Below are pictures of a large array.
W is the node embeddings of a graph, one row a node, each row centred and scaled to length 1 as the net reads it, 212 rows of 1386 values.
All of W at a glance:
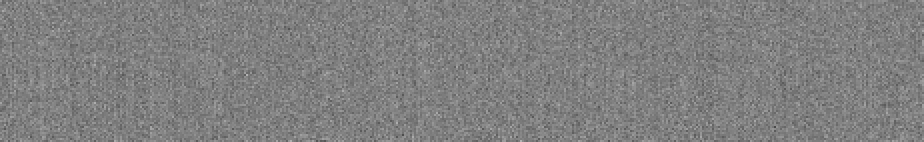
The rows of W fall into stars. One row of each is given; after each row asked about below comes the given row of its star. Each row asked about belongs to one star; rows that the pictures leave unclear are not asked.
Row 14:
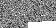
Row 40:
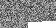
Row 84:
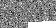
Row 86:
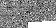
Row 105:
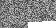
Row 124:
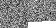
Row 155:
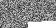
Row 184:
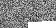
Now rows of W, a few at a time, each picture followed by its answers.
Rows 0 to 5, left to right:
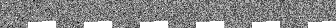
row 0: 84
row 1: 124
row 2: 155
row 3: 155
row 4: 40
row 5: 105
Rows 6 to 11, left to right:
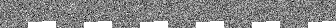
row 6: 155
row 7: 14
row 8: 184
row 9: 14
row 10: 14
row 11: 86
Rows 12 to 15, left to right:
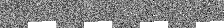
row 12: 124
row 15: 84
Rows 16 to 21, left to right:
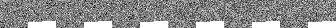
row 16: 124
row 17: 124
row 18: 184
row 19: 155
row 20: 84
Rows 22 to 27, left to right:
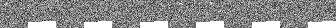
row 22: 84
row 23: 86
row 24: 86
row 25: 184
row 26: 124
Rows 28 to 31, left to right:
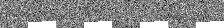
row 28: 155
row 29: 86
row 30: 105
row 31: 14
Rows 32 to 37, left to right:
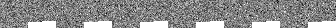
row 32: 86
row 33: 124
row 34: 184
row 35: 14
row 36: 105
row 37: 155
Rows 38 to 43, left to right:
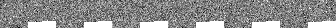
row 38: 105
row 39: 14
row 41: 155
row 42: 124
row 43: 124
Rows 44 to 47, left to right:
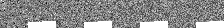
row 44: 86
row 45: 184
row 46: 155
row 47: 184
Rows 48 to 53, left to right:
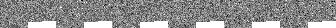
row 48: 105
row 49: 40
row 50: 86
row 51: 105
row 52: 14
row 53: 105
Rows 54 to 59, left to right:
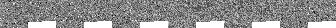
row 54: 86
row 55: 14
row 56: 14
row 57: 86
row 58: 105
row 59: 124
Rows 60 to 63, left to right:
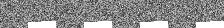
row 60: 184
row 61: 84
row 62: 40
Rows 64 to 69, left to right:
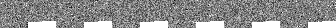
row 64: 184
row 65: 84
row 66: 40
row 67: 14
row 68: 155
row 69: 40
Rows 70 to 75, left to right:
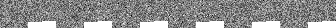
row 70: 14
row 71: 184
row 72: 84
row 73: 14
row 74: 124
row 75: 40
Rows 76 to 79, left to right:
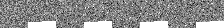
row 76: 14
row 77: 124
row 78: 124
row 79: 155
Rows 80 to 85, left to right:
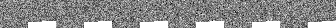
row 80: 184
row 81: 86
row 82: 184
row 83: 155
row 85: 14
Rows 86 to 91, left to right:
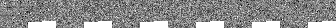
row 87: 86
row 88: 184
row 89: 105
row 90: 105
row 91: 105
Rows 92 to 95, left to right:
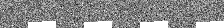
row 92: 155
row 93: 184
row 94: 155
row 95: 124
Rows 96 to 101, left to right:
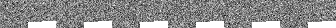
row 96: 184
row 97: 40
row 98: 184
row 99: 155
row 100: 14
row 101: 184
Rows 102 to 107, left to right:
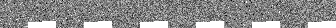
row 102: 105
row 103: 14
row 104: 184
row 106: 40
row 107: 14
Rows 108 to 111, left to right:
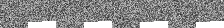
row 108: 84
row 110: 14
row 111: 40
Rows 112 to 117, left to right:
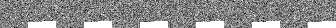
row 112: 155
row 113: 155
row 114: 40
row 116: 86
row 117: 14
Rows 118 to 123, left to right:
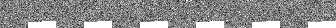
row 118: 184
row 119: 155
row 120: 184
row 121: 86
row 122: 40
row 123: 155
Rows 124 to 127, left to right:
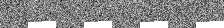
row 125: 155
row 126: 40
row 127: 155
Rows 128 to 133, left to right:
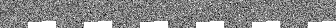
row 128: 84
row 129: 124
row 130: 40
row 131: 184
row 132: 84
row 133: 124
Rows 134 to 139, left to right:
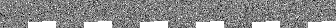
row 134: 40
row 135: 84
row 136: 184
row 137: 105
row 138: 184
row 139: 84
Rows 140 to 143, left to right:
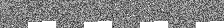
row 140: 86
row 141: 155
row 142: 84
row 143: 14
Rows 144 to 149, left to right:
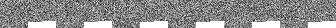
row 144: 155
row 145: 84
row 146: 105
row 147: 124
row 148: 84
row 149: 14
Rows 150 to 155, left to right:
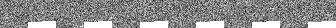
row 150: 184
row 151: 105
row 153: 155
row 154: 86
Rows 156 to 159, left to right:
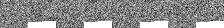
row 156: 14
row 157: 155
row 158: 84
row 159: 155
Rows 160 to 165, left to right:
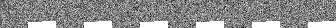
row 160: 184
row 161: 40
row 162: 184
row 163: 155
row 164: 105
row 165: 14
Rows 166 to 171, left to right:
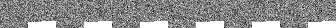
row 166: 184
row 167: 105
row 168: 84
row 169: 14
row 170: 155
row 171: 84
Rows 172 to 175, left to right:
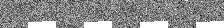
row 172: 155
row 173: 105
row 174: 155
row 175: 86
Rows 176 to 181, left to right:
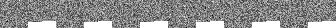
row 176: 84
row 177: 124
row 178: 124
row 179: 105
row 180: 184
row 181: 124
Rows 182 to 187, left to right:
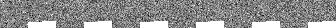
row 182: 86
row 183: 155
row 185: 184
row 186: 124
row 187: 184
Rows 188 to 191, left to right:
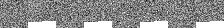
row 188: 124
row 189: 40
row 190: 84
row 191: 84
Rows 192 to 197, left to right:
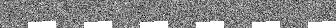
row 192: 155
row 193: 86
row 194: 86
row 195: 124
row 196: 14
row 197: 105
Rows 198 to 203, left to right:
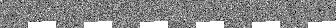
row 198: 86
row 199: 184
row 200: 84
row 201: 105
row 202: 184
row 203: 40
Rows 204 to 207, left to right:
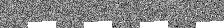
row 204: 105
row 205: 84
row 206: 84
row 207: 124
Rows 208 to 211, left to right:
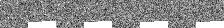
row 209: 84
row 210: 105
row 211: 14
